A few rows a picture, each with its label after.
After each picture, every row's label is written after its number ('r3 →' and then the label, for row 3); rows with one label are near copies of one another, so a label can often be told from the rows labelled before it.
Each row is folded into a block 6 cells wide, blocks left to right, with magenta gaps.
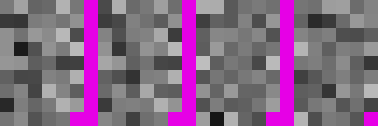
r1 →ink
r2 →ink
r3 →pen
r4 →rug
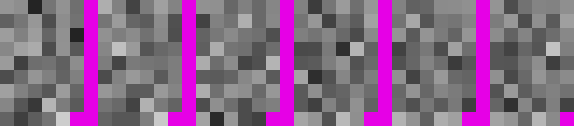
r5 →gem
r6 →gem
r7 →pen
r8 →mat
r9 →mat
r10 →mat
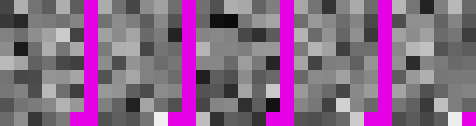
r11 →ink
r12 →gem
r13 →rug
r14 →gem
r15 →gem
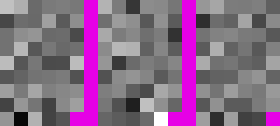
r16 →pen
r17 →gem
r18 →pen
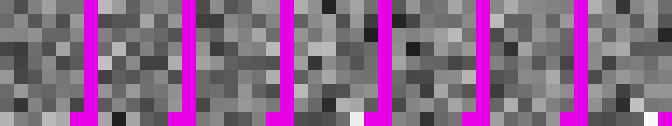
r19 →mat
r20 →pen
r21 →ink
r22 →gem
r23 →ink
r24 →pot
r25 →gem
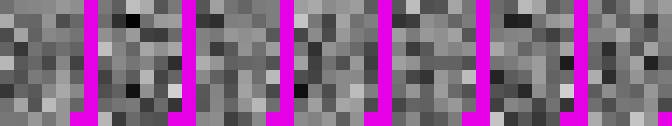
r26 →pot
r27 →rug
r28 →ink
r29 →pot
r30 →ink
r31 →rug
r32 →mat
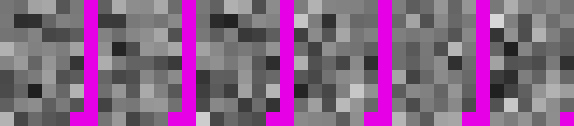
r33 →rug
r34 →ink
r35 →rug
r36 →pot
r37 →mat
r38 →pot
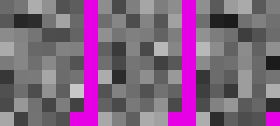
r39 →rug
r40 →mat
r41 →rug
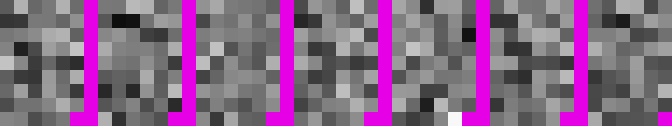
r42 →ink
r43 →rug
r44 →pen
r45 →ink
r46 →gem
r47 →ink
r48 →rug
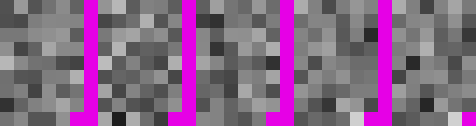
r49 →ink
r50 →pen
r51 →ink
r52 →gem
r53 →gem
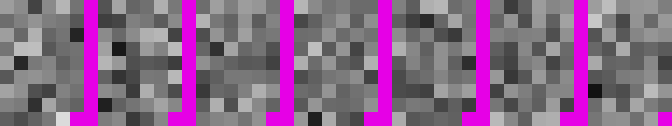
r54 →gem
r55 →ink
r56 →pot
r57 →pen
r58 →rug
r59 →mat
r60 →pot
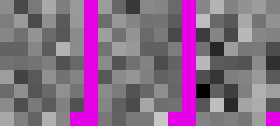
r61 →mat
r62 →gem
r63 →pot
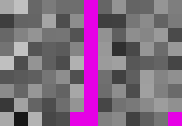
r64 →pen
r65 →ink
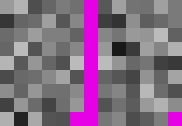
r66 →pen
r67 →ink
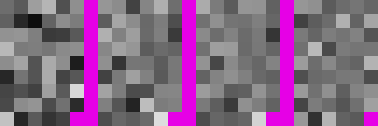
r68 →rug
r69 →gem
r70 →gem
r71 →pen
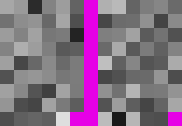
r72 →gem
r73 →pen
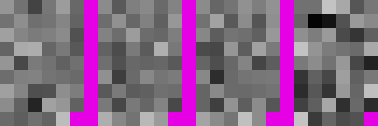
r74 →gem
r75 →mat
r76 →mat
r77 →rug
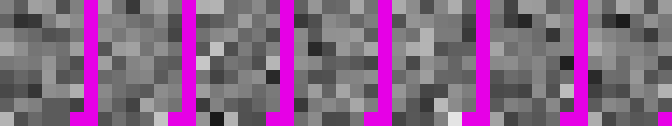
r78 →rug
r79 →gem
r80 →pen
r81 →ink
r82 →gem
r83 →rug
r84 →rug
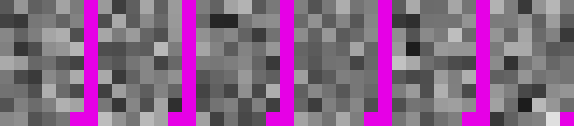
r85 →ink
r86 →mat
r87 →rug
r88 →mat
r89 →ink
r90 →gem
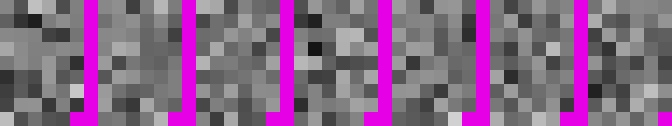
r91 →rug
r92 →gem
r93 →pen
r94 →ink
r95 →gem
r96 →mat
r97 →pot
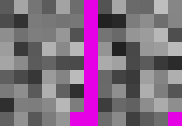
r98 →ink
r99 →ink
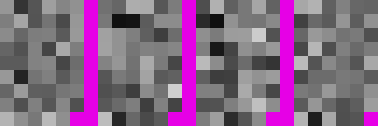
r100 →mat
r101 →rug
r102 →ink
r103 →pen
